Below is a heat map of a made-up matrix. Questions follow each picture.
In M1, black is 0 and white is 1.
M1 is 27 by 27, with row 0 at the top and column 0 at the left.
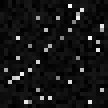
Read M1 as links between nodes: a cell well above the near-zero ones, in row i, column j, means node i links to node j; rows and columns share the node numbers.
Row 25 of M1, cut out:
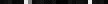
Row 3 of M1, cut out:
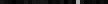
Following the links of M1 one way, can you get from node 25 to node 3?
yes
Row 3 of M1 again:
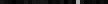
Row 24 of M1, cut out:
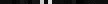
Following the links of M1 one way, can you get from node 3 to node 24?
yes
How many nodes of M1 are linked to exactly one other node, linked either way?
8
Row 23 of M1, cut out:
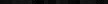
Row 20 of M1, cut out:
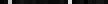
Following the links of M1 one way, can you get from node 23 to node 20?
no
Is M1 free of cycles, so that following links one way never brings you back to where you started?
no
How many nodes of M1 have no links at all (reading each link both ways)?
7
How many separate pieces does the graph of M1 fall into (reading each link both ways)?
9
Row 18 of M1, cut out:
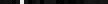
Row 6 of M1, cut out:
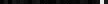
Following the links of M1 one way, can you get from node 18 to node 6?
no
